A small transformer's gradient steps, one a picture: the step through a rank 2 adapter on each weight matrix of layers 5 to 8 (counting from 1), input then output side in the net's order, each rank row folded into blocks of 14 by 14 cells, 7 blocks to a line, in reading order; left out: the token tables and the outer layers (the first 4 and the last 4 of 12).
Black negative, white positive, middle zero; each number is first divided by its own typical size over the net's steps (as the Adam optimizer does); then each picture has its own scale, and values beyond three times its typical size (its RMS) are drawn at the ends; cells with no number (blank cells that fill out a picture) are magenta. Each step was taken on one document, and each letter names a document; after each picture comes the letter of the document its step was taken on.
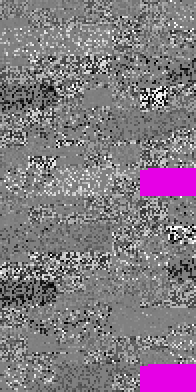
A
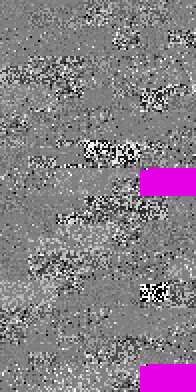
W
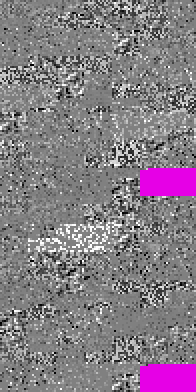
W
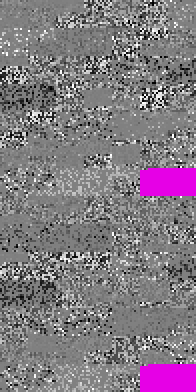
A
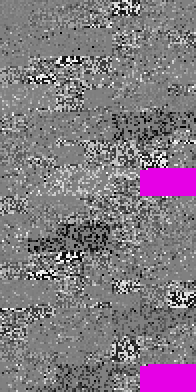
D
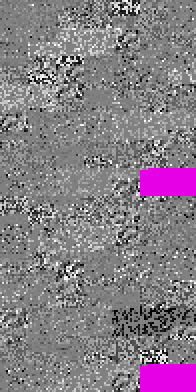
D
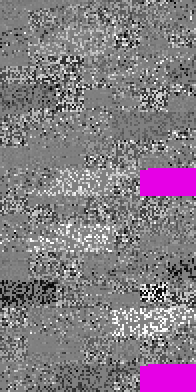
A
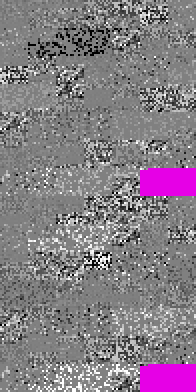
W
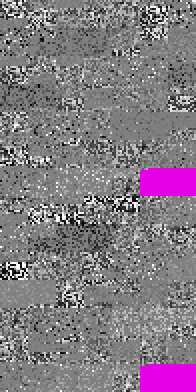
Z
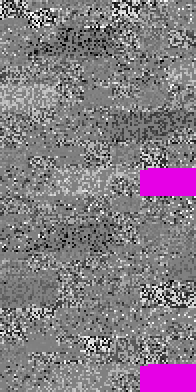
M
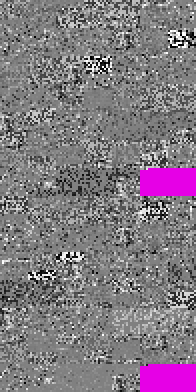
M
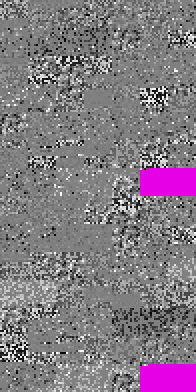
D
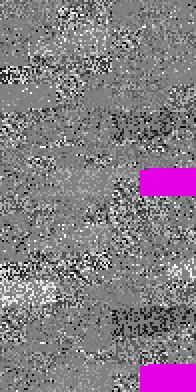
D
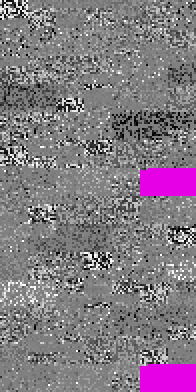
Z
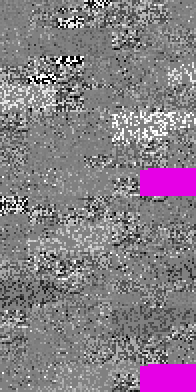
W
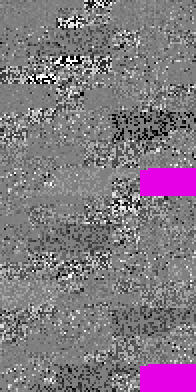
D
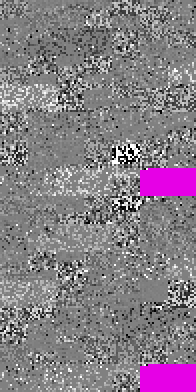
W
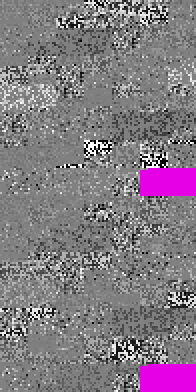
M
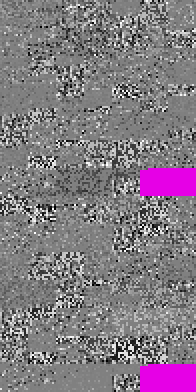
M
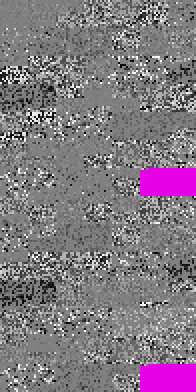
A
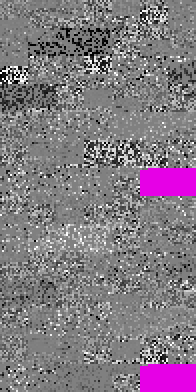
A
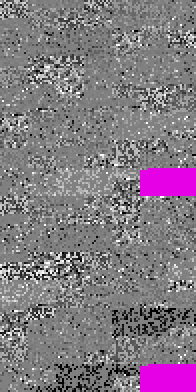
D
